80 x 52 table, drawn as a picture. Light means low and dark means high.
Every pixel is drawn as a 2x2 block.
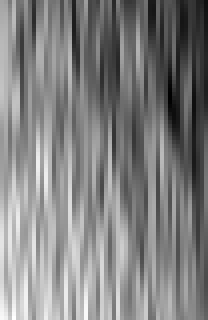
Slope: up to the top right. Ninth with the lowest average: bottom left. Ninth with the highest average: top right. Grain: streaks running down. Mirror symmetry: none.
